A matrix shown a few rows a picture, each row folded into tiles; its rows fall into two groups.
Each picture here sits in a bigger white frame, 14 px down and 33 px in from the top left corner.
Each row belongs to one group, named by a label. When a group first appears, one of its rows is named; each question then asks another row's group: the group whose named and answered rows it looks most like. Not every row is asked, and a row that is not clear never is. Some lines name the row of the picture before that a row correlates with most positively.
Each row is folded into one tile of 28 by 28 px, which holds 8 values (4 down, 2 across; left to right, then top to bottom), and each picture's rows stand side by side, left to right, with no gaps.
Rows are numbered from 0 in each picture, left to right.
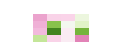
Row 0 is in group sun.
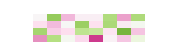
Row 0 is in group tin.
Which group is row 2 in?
tin
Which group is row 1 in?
sun
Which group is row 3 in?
tin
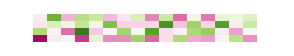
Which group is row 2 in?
sun
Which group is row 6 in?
tin
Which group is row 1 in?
sun
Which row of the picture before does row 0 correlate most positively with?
2
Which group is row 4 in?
tin
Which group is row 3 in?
tin
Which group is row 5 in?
sun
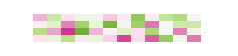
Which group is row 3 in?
tin
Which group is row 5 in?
sun
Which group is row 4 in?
tin
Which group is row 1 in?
sun
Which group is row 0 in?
tin
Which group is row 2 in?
sun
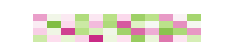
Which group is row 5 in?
tin
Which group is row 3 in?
tin
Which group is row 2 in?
tin
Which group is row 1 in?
sun
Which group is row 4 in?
sun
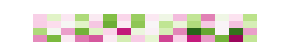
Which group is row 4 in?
sun
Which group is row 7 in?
tin
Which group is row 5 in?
sun
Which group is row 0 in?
tin
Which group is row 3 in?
sun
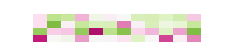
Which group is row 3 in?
tin
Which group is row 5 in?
sun
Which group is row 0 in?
tin
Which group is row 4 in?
sun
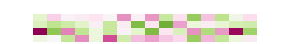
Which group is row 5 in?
tin
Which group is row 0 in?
sun
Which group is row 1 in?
sun
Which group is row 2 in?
sun
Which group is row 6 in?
tin
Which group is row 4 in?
tin
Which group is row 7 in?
sun
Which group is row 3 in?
sun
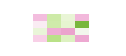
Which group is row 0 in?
tin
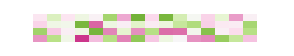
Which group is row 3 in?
tin
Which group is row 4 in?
tin
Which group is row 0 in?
tin
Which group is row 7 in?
sun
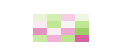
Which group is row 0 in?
sun
